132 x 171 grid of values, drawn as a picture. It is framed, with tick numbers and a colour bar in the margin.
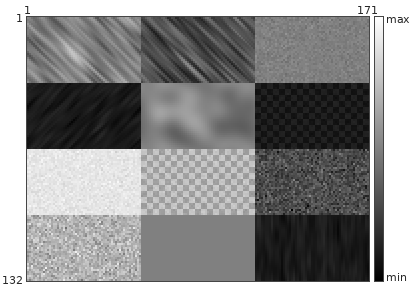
It is made of 4 by 3 panels. Panel 1,1: middling, slanting down to the right. Panel 1,2: low, slanting down to the right. Panel 1,3: middling, fine-grained, faint in contrast. Panel 2,1: very low, slanting up to the right, faint in contrast. Panel 2,2: middling, smooth. Panel 2,3: very low, checkered, faint in contrast. Panel 3,1: very high, fine-grained, faint in contrast. Panel 3,2: high, checkered. Panel 3,3: low, fine-grained. Panel 4,1: high, fine-grained. Panel 4,2: middling, flat. Panel 4,3: very low, streaked downward, faint in contrast.
